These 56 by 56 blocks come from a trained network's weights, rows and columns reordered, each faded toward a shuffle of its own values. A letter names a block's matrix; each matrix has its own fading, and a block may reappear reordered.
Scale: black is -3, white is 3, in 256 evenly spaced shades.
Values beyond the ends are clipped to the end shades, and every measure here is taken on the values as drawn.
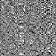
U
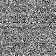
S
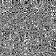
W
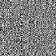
U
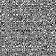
S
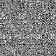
S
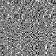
U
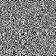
W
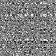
S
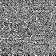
S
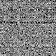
S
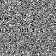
W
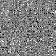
W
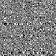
W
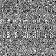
S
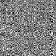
U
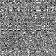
S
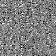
W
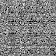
S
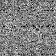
S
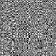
U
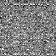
S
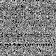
S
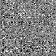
W
